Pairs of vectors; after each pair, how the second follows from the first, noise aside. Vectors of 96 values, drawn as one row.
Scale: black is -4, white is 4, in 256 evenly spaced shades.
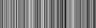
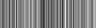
sign-scrambled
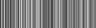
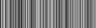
sign-scrambled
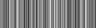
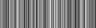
copied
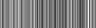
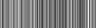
copied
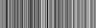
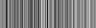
copied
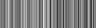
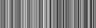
copied
